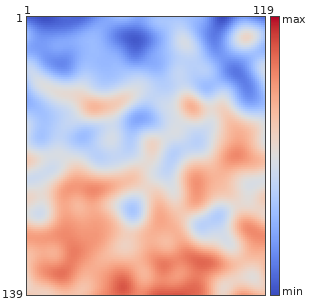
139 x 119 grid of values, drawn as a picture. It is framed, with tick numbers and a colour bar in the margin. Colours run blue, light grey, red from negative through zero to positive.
Grain: smooth. Stripes: none. Lone odd cells: none. Slope: up to the bottom. Odd rows or columns: none. Average level on the scale: 50%.
